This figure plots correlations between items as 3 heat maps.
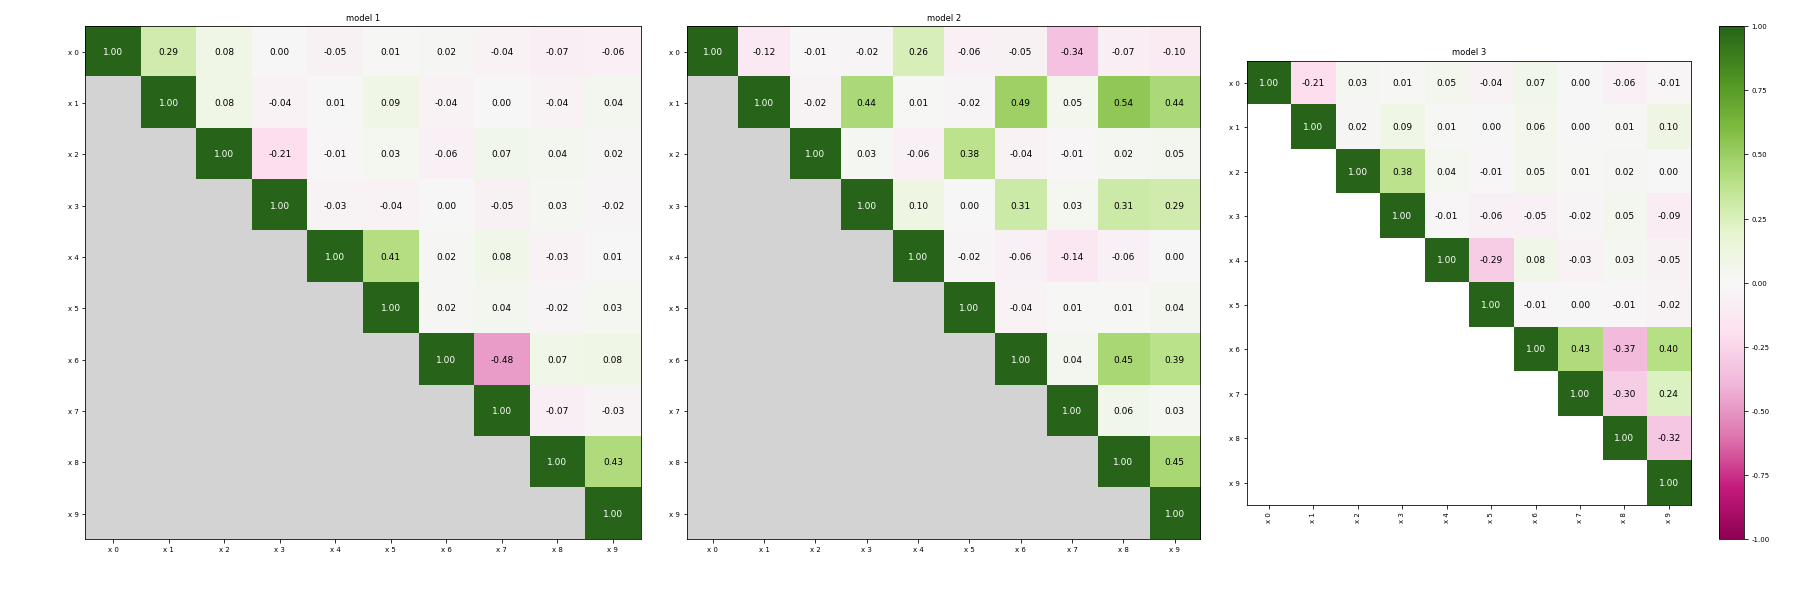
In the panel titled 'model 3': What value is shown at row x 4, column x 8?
0.03
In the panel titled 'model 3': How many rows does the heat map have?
10
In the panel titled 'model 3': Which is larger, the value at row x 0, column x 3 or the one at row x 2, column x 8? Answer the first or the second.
the second
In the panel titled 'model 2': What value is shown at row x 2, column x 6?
-0.04
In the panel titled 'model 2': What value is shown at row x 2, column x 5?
0.38
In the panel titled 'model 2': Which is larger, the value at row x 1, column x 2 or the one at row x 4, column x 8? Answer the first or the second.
the first
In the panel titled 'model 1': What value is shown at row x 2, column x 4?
-0.01
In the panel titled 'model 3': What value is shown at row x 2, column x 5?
-0.01
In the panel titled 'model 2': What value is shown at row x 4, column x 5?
-0.02
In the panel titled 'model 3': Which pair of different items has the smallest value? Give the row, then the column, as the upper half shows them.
x 6, x 8
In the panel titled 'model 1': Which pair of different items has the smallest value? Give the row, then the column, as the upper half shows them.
x 6, x 7
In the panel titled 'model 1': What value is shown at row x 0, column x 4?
-0.05
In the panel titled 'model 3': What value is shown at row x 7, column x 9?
0.24
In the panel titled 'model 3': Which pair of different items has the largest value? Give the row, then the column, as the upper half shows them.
x 6, x 7
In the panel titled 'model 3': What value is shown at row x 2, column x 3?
0.38
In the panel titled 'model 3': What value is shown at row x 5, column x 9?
-0.02
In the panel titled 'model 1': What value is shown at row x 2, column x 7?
0.07
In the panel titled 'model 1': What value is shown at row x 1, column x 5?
0.09
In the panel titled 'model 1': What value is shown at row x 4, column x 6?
0.02
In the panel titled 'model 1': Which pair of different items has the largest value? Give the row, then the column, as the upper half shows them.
x 8, x 9
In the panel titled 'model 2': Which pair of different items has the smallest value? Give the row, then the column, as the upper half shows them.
x 0, x 7
